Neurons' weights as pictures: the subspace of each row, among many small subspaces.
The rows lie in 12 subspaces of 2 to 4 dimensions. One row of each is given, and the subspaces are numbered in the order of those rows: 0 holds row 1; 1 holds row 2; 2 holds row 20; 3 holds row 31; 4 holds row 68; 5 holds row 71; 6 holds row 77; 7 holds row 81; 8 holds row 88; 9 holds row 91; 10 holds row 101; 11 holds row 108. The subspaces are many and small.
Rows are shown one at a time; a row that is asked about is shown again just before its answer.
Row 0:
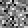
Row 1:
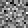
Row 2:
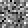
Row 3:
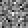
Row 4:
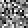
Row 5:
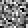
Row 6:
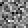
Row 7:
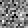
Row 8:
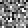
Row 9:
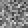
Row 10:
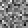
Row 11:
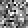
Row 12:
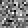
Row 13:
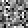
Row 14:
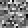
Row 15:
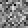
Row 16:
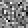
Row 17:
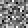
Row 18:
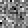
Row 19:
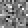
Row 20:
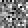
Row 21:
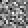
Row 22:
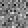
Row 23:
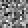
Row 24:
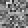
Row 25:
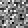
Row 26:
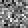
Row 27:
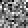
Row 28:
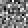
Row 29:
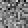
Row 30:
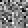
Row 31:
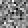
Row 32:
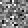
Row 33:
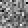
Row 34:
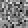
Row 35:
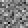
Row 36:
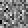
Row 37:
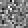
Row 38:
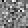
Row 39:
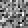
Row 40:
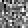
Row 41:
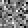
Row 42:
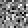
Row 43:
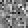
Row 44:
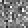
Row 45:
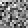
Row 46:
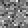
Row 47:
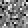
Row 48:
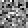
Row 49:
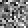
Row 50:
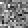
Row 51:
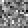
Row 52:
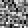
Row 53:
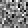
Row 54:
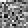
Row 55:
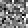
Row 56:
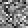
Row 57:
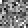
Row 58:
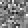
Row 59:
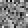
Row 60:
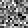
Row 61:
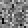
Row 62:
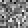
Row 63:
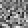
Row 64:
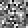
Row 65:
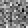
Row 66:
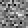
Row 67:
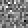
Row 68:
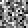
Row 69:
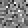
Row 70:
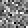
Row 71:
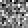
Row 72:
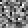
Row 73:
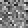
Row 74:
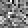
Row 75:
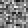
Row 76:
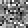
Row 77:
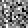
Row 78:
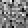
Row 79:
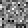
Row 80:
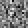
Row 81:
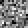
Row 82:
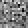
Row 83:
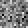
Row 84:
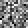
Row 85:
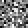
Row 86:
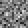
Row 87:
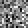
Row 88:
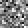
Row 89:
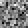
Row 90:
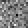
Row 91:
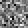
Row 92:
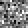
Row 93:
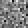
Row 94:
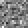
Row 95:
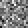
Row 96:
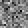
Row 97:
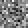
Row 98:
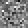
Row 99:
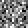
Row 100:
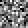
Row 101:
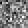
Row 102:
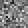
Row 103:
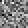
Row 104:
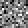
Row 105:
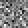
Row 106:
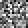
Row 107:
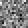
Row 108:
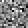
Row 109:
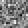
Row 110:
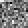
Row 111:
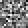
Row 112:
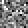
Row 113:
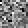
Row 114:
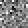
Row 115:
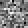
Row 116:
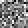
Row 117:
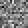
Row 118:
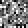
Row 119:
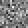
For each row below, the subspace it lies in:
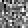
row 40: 6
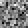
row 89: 7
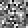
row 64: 9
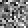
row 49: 9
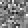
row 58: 9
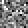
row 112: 4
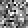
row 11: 3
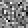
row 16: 0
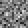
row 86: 8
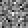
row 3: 1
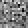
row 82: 6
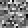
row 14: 9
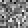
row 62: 5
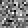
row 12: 3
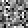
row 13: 8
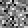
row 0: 9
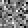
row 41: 4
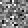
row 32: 9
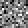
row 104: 0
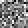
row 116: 7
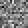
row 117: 11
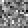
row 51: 7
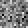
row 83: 5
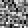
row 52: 10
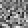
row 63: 5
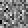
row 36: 8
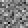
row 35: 8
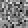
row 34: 0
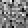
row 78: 6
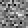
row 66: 9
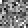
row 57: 8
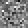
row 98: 10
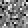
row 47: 4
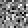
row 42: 5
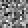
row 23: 8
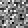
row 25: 3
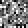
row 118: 10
